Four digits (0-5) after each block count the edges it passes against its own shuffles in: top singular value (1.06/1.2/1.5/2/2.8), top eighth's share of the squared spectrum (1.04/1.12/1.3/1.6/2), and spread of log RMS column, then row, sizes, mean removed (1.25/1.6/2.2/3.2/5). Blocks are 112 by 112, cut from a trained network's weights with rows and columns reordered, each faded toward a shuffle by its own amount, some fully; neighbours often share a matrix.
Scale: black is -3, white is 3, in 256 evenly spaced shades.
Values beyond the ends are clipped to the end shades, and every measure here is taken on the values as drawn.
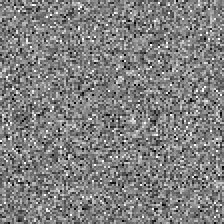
2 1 0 0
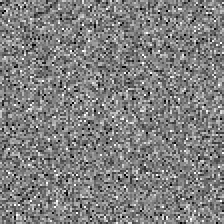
2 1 0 0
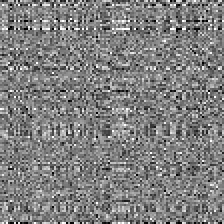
5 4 2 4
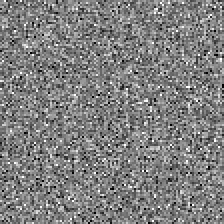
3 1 0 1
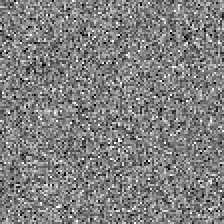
3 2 0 1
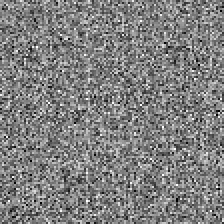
3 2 0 0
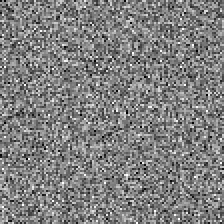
3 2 0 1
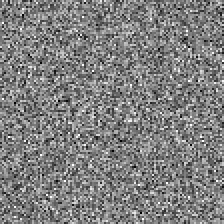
0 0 0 0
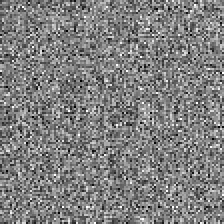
4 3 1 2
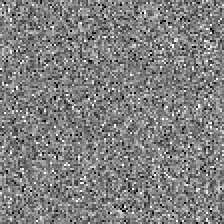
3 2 0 1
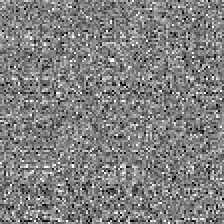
4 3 1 3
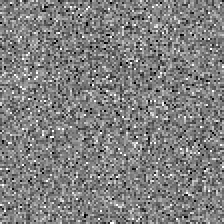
0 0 0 0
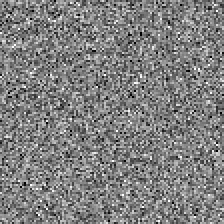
0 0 0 0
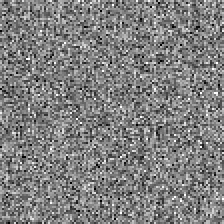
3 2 0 0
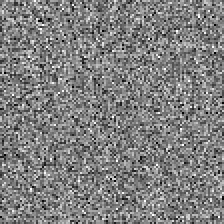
2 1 0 0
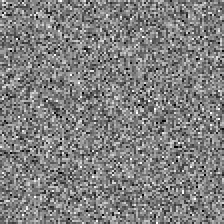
0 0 0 0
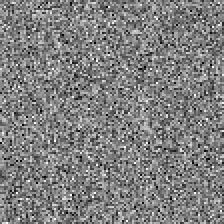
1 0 0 0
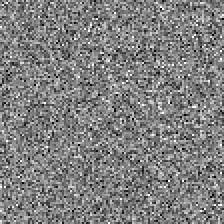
1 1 0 0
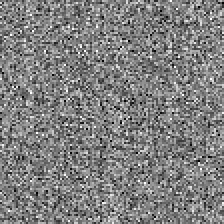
3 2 0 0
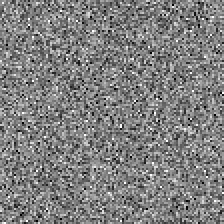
0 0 0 0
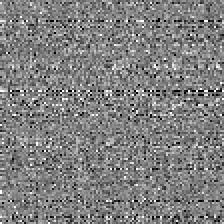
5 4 1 4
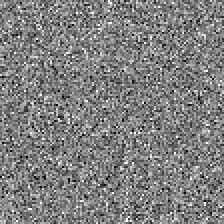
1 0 0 0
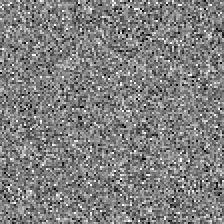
1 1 0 0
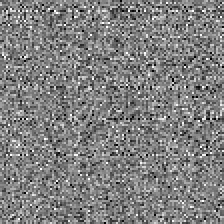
4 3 1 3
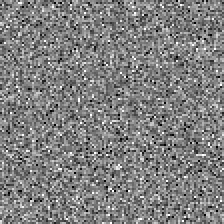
1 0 0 0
